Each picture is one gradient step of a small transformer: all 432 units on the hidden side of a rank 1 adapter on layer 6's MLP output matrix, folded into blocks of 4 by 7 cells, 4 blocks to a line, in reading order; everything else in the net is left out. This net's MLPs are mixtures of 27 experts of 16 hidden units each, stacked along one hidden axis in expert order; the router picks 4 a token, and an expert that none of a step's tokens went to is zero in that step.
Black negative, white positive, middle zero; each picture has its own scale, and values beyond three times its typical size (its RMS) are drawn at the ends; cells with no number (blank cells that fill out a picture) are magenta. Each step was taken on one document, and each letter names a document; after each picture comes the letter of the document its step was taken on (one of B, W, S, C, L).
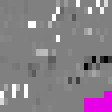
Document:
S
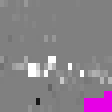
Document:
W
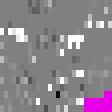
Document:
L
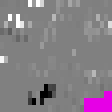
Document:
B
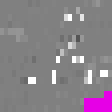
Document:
L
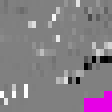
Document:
S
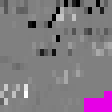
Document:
S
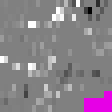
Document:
S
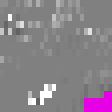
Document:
B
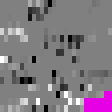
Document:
L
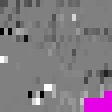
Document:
B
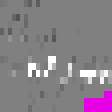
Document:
W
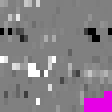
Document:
W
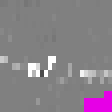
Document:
W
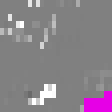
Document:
B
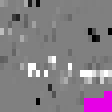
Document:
W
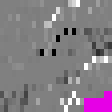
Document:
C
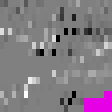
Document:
C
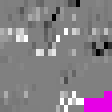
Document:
C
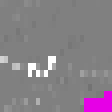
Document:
W
